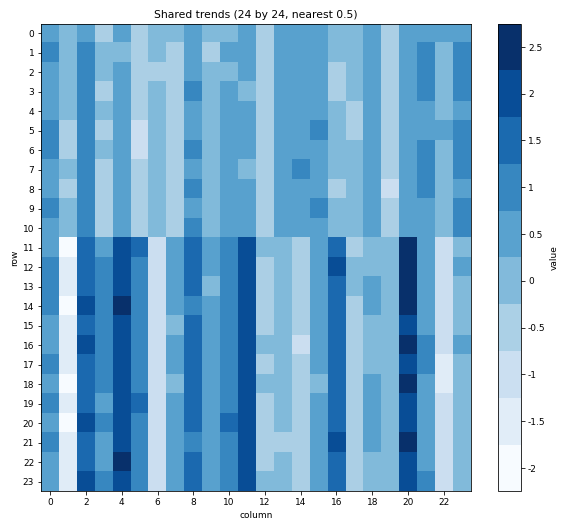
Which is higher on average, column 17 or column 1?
column 17
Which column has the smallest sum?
1
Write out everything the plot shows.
Title: Shared trends (24 by 24, nearest 0.5)
x-axis: column, ticks 0 2 4 6 8 10 12 14 16 18 20 22
y-axis: row, ticks 0 1 2 3 4 5 6 7 8 9 10 11 12 13 14 15 16 17 18 19 20 21 22 23 (0 at the top)
Colour bar: value, ticks -2 -1.5 -1 -0.5 0 0.5 1 1.5 2 2.5
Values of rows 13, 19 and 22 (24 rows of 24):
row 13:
1 -1.5 1.5 1 2 1 -1 0.5 1.5 0 1 2 -0.5 0 -0.5 0.5 1.5 0 0.5 0 2.5 0.5 -1 0
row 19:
1 -1.5 1.5 0.5 2 1.5 -1 0.5 1.5 0.5 1 2 -0.5 0 -0.5 0.5 1.5 -0.5 0.5 0 2 0.5 -1 0
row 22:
0.5 -1.5 1.5 0.5 2.5 1 -1 0.5 1.5 0.5 1 2 -0.5 0 -0.5 0.5 1.5 -0.5 0 0 2 0.5 -1 0
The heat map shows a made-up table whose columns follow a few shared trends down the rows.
